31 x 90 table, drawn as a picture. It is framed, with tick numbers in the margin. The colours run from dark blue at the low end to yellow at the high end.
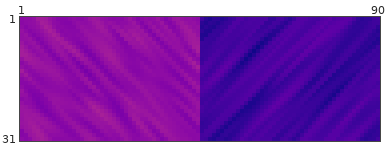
It is made of 1 by 2 panels. Panel 1,1: low, slanting down to the right, faint in contrast. Panel 1,2: very low, slanting up to the right, faint in contrast.
